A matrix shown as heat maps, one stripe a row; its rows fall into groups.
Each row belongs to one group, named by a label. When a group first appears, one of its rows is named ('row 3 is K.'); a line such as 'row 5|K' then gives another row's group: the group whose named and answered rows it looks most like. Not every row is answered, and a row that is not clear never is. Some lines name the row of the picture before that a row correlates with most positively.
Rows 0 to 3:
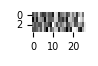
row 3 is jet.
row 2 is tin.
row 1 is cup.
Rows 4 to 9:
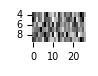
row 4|jet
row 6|cup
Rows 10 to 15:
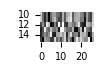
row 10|tin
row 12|cup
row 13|jet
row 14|jet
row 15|cup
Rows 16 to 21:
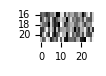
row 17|jet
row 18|tin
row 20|jet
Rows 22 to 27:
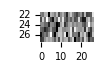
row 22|jet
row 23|cup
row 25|tin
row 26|jet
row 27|jet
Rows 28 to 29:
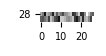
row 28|cup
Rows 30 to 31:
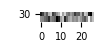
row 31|tin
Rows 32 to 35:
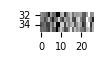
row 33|cup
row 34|tin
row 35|tin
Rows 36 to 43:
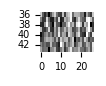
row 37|cup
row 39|cup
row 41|jet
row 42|tin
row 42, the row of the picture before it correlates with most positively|34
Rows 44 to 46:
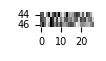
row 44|jet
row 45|cup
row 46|cup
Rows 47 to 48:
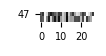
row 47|cup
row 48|jet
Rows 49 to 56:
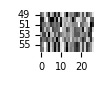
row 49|jet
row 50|cup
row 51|cup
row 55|jet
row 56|jet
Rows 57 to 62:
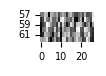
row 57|jet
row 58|jet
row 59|cup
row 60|cup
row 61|cup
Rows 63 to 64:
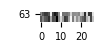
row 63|tin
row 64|tin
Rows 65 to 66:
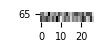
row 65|jet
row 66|tin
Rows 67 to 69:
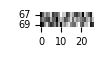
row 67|jet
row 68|tin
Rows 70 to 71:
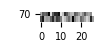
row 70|tin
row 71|cup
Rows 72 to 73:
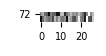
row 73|cup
